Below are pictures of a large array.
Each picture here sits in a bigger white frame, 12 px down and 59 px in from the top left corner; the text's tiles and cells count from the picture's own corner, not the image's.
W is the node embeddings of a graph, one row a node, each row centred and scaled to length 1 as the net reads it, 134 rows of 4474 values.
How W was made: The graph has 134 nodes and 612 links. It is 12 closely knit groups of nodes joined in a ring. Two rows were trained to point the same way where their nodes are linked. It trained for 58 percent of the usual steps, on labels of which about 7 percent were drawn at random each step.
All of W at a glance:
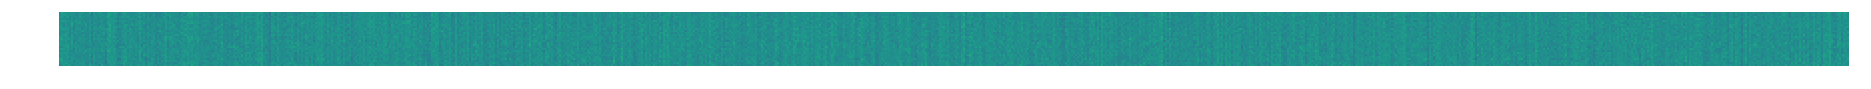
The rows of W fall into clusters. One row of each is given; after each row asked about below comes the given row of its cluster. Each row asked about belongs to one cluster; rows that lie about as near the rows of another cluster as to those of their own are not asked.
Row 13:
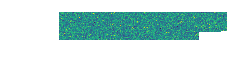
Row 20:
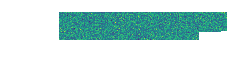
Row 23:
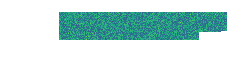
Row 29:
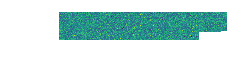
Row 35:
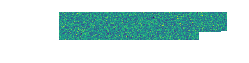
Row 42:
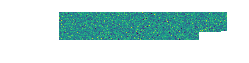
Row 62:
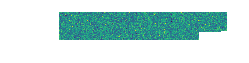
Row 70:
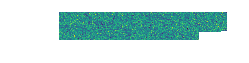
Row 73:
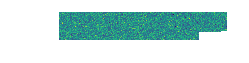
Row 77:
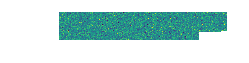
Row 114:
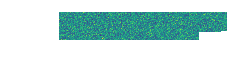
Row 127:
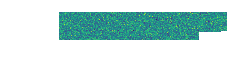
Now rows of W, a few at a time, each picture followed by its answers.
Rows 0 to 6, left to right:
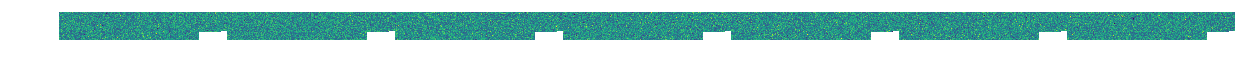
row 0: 62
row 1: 23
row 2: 70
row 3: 114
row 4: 62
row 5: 62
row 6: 23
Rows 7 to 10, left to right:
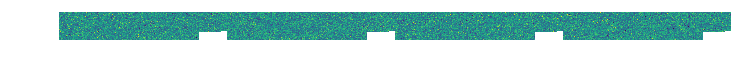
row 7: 29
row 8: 70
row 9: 29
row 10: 62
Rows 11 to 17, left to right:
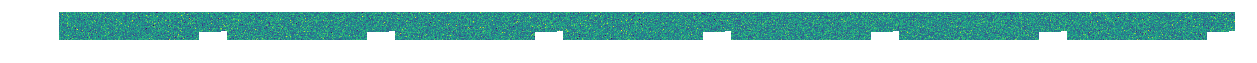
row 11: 23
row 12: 23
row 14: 114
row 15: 29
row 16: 42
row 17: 70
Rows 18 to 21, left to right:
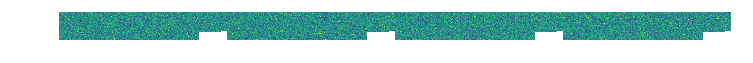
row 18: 77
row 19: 127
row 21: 70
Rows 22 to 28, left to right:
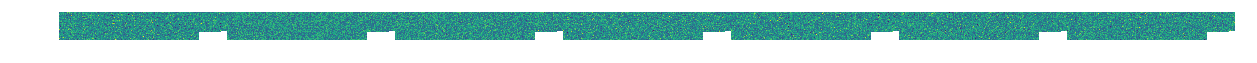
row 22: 13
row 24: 35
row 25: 35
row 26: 70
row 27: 114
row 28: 29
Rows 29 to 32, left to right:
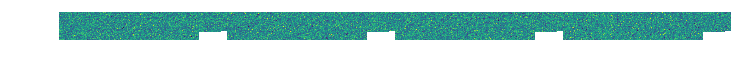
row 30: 77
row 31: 29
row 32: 35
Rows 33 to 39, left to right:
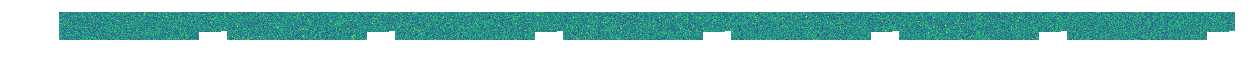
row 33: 127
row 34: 77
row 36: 62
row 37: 70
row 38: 70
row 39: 77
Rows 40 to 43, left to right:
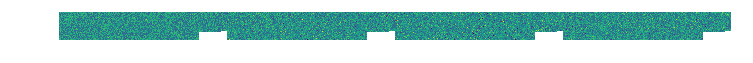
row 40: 23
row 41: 73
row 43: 73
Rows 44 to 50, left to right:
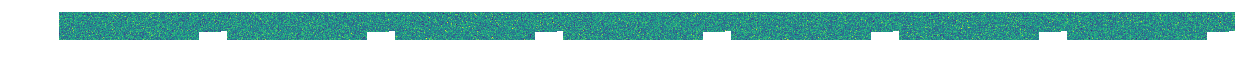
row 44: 23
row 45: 35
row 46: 127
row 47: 77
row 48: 13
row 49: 29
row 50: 20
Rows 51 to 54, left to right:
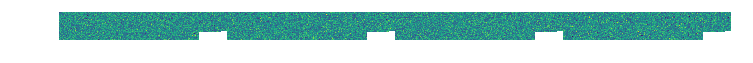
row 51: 23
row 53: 42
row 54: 62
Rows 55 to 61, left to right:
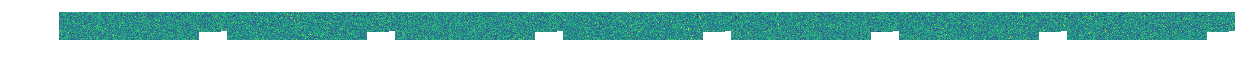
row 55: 73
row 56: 127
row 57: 73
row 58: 127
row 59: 70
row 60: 114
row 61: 29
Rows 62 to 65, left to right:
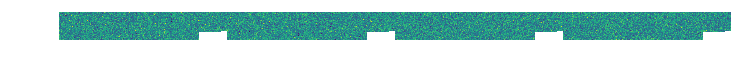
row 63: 70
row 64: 114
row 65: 23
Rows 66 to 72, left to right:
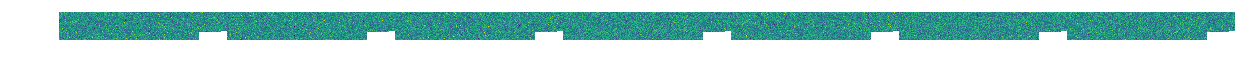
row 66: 70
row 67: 42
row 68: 62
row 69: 114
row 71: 73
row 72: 114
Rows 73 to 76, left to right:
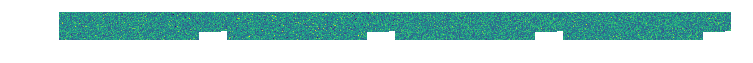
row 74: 13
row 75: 13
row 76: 77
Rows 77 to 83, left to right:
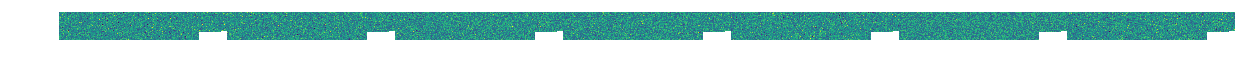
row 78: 42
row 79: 77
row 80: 42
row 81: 20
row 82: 42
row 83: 77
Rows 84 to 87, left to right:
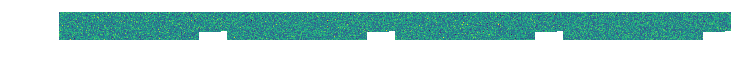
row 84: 13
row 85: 127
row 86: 127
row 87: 20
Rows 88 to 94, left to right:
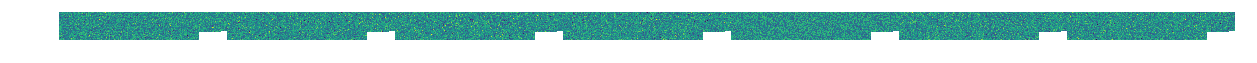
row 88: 29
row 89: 13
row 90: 35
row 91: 114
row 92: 127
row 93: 70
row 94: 23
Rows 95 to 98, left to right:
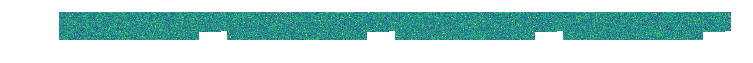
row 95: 42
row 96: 23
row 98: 127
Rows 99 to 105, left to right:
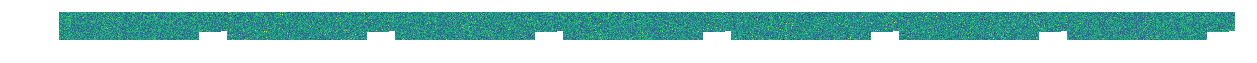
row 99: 23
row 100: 114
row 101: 127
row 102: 70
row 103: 73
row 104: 114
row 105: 62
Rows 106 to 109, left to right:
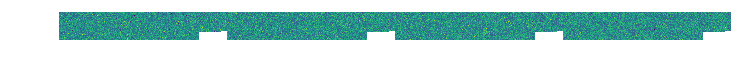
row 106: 42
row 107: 62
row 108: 20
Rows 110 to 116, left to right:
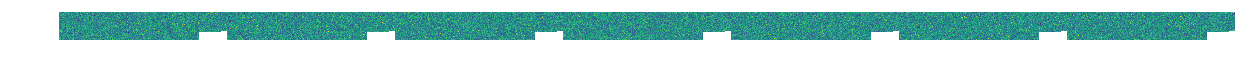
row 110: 62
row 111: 62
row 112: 127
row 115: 114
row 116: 77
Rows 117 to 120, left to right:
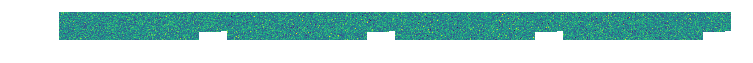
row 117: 77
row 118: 114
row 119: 114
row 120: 70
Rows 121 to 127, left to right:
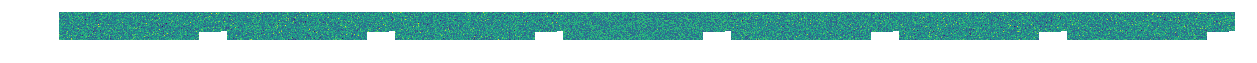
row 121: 29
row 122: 62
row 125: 13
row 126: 73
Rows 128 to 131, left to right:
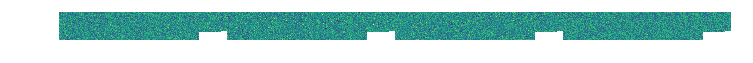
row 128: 20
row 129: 62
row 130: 127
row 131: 42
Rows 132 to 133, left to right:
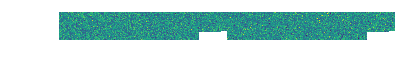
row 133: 20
